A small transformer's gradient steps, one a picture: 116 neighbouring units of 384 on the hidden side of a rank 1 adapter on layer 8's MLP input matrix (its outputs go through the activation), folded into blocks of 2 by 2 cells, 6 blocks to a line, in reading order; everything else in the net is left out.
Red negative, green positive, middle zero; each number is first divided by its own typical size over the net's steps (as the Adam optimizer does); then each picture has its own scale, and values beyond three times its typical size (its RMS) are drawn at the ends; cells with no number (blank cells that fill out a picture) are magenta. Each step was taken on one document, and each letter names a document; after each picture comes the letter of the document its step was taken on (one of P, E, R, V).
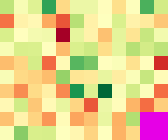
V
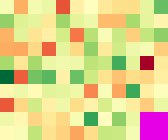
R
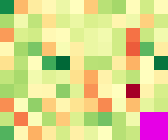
V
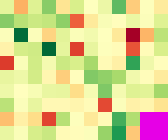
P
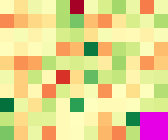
P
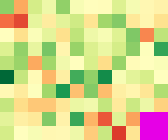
P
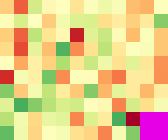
P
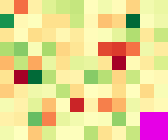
R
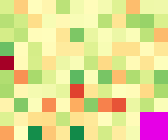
R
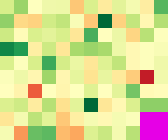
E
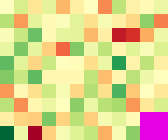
R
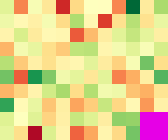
R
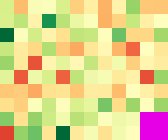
E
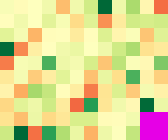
E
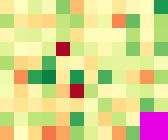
P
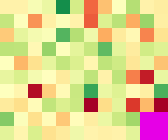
E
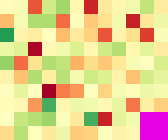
V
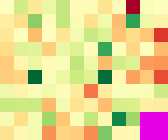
R
